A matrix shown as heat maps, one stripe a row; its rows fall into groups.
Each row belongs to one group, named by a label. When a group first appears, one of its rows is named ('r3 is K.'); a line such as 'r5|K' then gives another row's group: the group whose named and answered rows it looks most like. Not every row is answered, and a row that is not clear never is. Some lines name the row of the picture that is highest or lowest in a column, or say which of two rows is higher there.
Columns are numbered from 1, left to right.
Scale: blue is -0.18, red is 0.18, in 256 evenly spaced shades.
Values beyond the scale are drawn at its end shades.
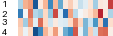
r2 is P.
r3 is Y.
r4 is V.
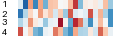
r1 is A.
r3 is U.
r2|P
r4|V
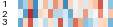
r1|P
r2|A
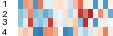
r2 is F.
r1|Y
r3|A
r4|V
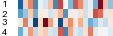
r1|U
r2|P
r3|Y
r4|P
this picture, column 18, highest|1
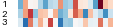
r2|Y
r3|A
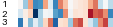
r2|F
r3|U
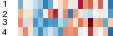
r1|F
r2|V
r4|F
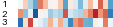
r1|P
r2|F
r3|U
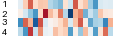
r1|Y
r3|Y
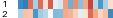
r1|A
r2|F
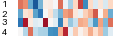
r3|Y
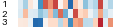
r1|V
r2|U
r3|V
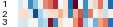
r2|V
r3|U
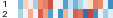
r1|P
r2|Y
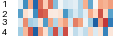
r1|A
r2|P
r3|U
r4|Y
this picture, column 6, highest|2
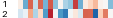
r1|A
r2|A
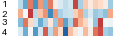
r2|Y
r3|U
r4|P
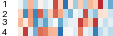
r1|P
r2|A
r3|F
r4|Y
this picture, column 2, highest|4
